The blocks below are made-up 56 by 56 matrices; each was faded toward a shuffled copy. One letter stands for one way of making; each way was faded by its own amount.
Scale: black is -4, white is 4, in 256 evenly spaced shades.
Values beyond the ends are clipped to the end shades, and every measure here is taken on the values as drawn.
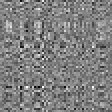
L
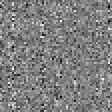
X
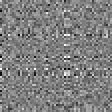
L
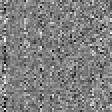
X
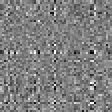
L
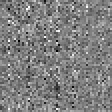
X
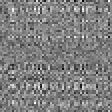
L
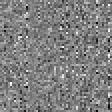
X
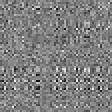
L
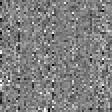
X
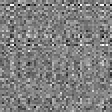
L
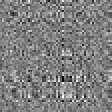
L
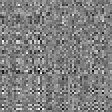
L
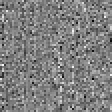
X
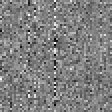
X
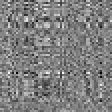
L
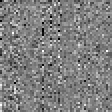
X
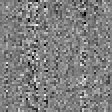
X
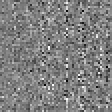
X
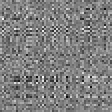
L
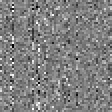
X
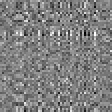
L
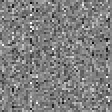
X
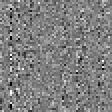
X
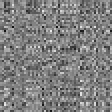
L
